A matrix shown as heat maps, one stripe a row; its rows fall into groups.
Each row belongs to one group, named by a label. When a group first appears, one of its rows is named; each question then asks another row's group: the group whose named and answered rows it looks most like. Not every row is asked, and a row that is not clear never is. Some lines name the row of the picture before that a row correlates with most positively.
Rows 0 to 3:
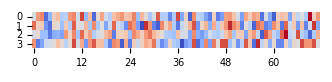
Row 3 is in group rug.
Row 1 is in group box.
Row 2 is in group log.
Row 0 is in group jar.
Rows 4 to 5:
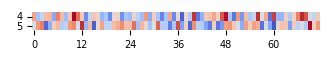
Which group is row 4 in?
rug
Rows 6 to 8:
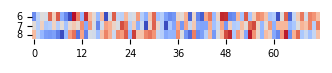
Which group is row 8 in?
log
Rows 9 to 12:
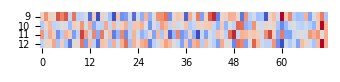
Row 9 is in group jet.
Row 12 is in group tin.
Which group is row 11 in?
rug
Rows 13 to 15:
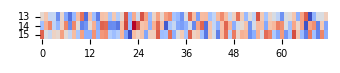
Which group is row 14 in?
box
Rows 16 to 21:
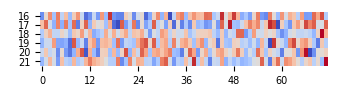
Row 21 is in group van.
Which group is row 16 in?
jet
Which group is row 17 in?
rug
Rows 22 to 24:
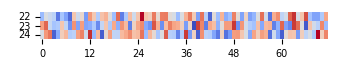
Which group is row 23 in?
box
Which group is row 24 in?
jar
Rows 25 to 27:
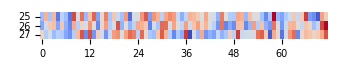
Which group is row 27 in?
log
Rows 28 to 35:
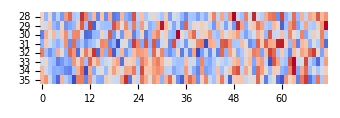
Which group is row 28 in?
rug
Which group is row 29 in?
log
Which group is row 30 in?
jet
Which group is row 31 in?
box
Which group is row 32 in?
rug
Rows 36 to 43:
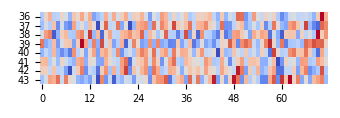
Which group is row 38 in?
jar
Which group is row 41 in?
tin
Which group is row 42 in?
tin
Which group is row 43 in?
jet
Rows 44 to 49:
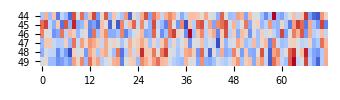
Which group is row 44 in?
tin
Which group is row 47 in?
jar
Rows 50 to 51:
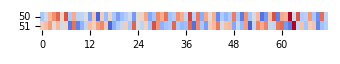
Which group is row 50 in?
jet
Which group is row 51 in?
box
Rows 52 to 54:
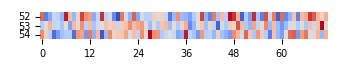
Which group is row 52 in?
rug
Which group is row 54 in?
log
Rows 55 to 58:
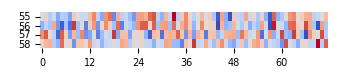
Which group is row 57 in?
box
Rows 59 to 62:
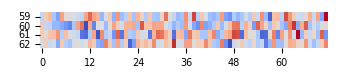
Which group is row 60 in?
log
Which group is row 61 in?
jet
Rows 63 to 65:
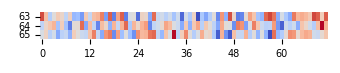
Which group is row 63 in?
rug
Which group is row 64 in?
tin
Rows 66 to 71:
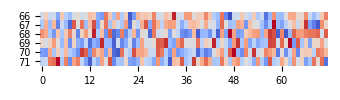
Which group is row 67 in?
tin
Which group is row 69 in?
jet
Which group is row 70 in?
rug
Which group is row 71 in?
jet
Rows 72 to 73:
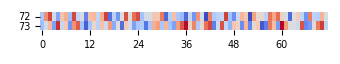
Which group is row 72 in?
box
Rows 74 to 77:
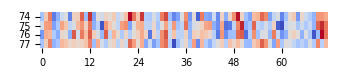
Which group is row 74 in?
jar
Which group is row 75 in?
jar
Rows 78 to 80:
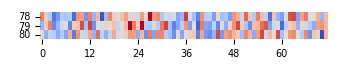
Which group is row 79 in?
jar
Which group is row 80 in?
log
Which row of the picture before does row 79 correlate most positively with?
74
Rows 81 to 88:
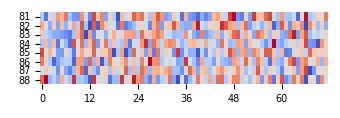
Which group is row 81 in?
rug
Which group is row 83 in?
log
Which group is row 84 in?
tin
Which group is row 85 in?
rug
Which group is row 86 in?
log
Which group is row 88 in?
box
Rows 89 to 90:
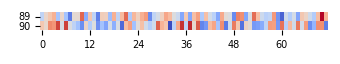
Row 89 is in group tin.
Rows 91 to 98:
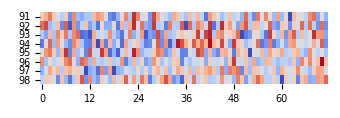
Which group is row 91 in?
box
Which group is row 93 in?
jet
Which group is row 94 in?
jet
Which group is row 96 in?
rug
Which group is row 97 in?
jet
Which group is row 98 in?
tin
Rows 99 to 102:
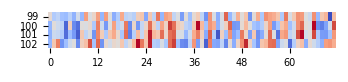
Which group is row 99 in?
log
